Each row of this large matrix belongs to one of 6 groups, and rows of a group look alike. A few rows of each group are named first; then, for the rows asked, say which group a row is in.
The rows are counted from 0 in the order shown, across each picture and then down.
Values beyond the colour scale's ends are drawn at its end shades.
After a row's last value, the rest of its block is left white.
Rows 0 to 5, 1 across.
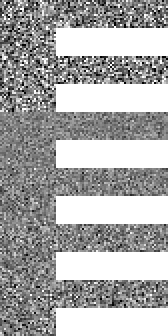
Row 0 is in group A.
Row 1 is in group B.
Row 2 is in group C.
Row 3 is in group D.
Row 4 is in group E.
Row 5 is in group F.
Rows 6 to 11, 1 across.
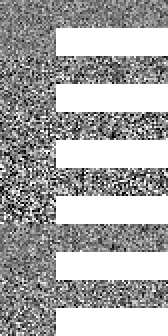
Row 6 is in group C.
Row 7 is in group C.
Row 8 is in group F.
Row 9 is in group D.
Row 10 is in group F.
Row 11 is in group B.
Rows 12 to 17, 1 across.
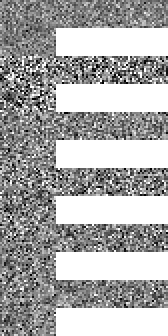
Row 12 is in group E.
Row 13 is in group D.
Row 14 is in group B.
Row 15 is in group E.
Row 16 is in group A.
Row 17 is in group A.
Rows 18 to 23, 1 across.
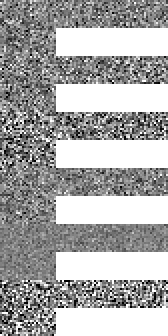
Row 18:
D
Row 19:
E
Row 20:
A
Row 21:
A
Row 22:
C
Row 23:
B
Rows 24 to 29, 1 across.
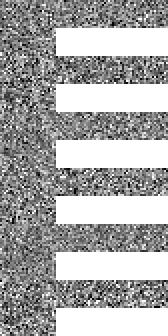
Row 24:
F
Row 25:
A
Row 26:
E
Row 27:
B
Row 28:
E
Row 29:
E
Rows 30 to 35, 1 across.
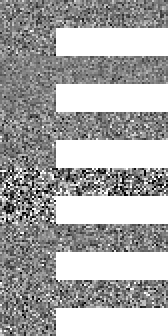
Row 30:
C
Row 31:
F
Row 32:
E
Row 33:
A
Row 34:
A
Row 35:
E
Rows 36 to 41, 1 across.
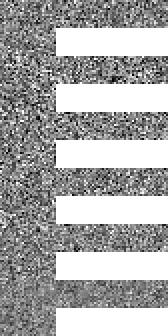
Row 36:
C
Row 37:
F
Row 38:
B
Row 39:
E
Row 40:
B
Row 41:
A
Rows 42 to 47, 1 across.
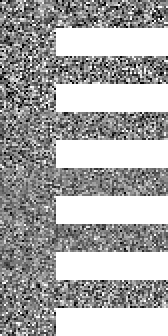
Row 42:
A
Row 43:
D
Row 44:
F
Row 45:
F
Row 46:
A
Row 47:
B
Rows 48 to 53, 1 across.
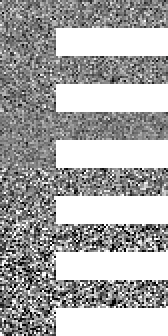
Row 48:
E
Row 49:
F
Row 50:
C
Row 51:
B
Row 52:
F
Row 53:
F
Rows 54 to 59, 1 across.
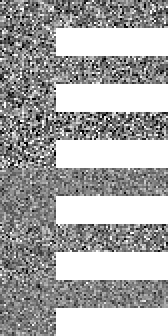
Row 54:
A
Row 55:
D
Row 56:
C
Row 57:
D
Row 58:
E
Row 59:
B
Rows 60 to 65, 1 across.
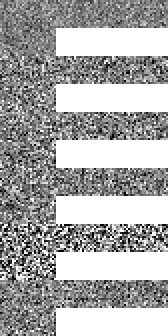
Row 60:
E
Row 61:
C
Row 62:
F
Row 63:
D
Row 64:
B
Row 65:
C
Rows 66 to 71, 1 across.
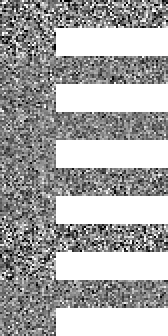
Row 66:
B
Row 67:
F
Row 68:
A
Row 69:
A
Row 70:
A
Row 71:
C
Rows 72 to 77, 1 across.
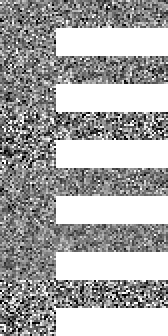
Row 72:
C
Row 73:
A
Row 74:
A
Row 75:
D
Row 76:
A
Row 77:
D
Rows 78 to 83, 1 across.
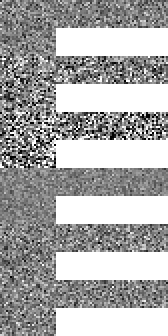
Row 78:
E
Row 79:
A
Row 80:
F
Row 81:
B
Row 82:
E
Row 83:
B
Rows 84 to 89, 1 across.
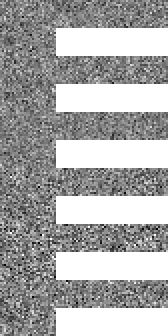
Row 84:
A
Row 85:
E
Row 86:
F
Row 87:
F
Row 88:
F
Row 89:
D
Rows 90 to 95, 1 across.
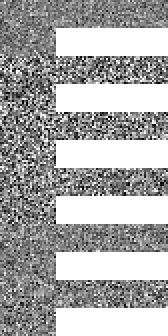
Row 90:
D
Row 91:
E
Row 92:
B
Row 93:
C
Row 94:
D
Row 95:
A
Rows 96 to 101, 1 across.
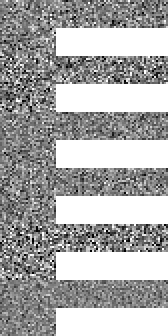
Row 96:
F
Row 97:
A
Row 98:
F
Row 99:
D
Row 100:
C
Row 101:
B
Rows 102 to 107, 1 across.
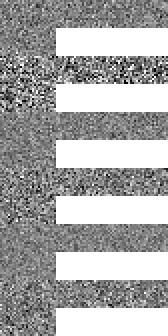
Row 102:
C
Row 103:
A
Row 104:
F
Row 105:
C
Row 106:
B
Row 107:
E
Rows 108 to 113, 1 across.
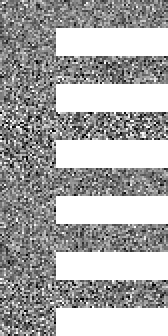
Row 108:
B
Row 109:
C
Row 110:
E
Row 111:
C
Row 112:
D
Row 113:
C
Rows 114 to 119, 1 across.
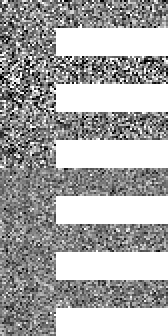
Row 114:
B
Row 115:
D
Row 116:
D
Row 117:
F
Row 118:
E
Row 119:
A
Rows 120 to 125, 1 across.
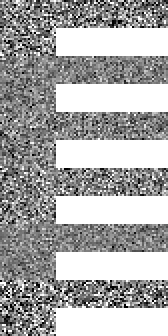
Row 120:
F
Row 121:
A
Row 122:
D
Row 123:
B
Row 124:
F
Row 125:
A
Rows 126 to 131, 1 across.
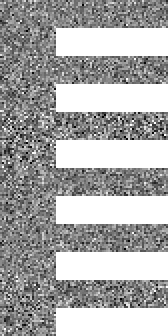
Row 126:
D
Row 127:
D
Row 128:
A
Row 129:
A
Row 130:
C
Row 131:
A
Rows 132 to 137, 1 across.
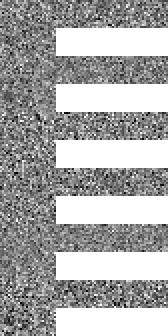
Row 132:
E
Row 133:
A
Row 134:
B
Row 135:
C
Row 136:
B
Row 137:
A
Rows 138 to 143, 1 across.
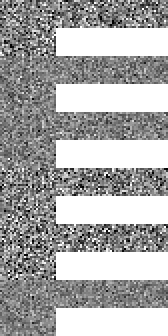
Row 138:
F
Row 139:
D
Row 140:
C
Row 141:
C
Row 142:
C
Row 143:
D
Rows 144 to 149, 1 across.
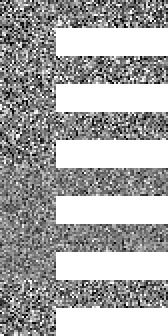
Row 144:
A
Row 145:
E
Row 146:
D
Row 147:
E
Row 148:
C
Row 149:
D
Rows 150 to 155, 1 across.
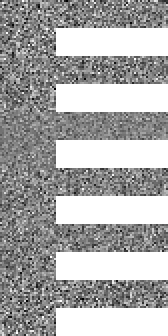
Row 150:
B
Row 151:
D
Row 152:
B
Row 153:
B
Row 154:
A
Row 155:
C
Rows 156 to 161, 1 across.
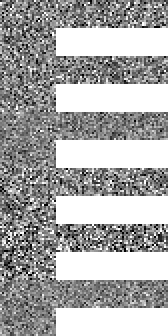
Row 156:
E
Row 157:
C
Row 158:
F
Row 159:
D
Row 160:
A
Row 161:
E
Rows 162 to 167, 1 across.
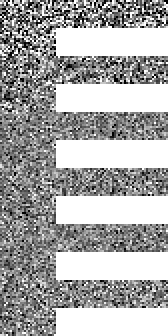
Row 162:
C
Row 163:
A
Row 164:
F
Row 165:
F
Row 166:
A
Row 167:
B
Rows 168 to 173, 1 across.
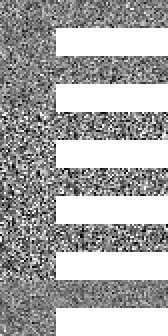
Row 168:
E
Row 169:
F
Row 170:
B
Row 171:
B
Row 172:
D
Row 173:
D
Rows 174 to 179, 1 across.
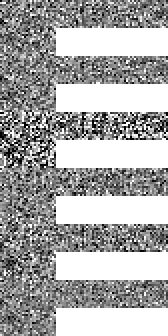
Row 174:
D
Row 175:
D
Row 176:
D
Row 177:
C
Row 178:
D
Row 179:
D
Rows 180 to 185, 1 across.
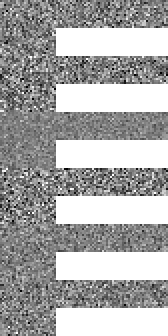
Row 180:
E
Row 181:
D
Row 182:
B
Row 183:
B
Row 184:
B
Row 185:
C
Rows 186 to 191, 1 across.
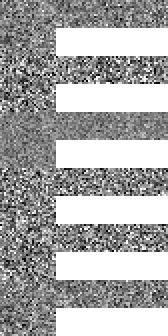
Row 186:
A
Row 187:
E
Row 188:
E
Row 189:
B
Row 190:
E
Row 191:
A
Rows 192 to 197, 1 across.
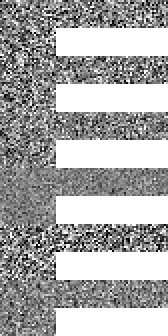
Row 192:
F
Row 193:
A
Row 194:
D
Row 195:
F
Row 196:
C
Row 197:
B
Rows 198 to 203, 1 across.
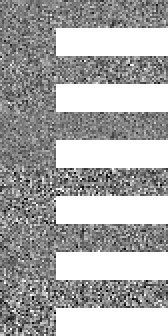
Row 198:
F
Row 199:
E
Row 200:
F
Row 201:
C
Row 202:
D
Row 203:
D
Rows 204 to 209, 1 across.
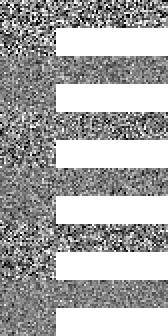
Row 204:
C
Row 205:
C
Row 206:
D
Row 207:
F
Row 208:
A
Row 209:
B
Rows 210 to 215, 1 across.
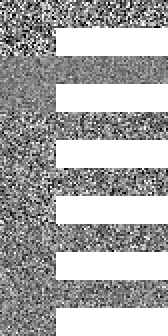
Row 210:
E
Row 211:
B
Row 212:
D
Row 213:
F
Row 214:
E
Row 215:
C
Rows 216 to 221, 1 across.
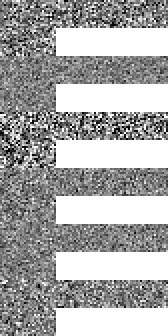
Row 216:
F
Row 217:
C
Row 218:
D
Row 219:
D
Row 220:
F
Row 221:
B
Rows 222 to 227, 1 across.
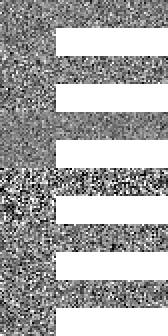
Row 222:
E
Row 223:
B
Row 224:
C
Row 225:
D
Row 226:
F
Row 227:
D
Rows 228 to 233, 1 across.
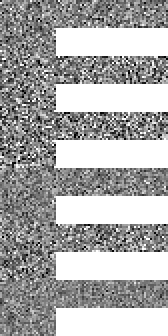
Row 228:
E
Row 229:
B
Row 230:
B
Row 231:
E
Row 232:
E
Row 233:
D
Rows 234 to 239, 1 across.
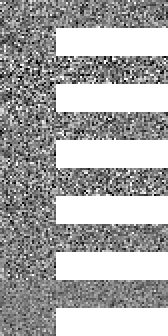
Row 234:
D
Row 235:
C
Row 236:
C
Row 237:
E
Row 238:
C
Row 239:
F
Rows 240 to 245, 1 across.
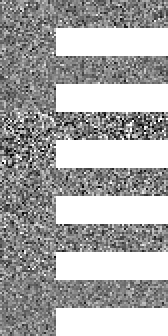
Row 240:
A
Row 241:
D
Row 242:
A
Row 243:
E
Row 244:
B
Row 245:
E
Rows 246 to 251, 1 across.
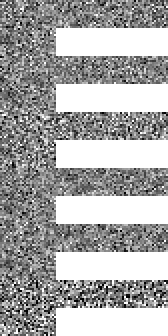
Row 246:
A
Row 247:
D
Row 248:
B
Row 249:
A
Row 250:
A
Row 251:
C
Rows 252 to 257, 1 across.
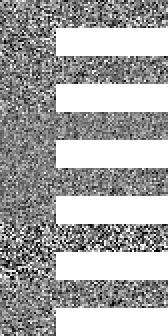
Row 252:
F
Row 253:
C
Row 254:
B
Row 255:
F
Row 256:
E
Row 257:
F
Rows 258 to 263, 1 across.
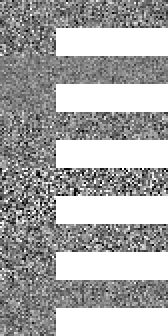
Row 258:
D
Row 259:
F
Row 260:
C
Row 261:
B
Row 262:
E
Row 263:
D
